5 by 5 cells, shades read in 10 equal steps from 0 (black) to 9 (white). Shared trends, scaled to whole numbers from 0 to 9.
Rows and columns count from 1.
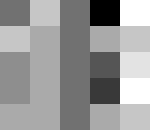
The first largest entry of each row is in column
5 1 5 5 5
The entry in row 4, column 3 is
4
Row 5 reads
6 6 4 6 7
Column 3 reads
4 4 4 4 4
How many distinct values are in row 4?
5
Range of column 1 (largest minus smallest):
3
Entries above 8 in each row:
1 0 0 1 0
